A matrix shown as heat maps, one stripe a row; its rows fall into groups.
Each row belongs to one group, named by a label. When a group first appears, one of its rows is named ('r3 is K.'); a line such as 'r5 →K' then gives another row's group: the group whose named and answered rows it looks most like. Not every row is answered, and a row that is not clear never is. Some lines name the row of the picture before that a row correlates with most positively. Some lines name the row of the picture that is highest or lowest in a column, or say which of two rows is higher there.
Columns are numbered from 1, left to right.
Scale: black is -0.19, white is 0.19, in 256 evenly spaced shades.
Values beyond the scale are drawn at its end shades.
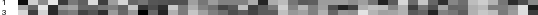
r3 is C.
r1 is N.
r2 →C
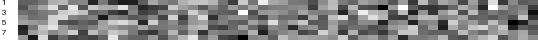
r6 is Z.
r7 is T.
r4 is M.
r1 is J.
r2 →T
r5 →N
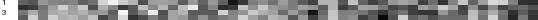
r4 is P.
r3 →P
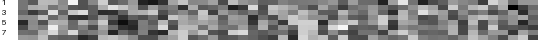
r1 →T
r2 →N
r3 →M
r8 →C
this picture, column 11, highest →2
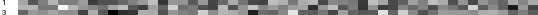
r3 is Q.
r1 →M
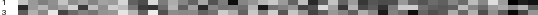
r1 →P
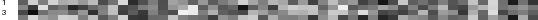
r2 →C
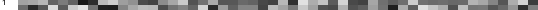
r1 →C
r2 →M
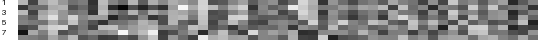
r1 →Z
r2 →J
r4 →Z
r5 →M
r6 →Z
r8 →Q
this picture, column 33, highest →5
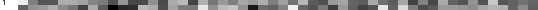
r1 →P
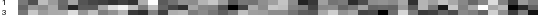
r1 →Q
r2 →N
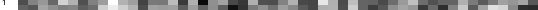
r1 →T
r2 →T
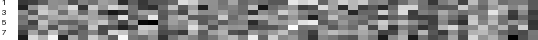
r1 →J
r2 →T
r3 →Q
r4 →P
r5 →C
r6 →Q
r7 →N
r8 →N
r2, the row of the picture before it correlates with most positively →1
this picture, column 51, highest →6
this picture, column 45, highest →2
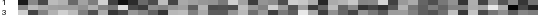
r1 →J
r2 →P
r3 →Z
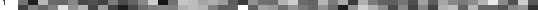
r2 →J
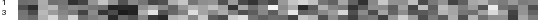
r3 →Q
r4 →Z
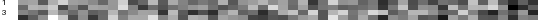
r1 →P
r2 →N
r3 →M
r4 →Z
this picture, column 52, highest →4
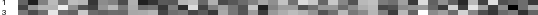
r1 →J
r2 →N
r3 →M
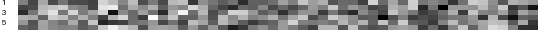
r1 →C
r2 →Z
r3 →Z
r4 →P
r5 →Q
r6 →T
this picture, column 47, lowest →4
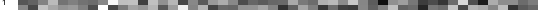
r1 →T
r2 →Z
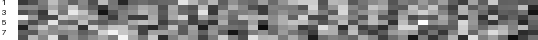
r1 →J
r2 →M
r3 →M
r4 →P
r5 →M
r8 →N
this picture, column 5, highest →4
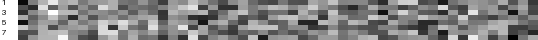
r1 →Z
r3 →Z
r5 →T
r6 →P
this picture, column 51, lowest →6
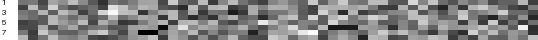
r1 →M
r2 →N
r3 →T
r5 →J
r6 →Q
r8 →M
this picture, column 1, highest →8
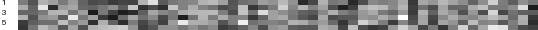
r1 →Q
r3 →J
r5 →J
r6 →T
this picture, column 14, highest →1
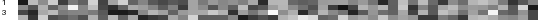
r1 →N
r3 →Q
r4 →C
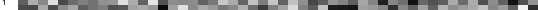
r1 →N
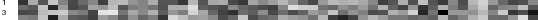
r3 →Z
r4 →C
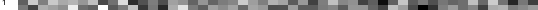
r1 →P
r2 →T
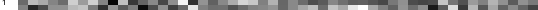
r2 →J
